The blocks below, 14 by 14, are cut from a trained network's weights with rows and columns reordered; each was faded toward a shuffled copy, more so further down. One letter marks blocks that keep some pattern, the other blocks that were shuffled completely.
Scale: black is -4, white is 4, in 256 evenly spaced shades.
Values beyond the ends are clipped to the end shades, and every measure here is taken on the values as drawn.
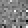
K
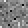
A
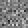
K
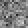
A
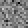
A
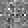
K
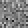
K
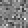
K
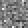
A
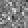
A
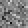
A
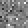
A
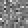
A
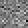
K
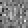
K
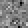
A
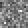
A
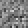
K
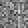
A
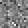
A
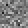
K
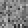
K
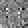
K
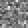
A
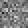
K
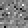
A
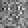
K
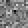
K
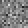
A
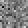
K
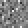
A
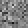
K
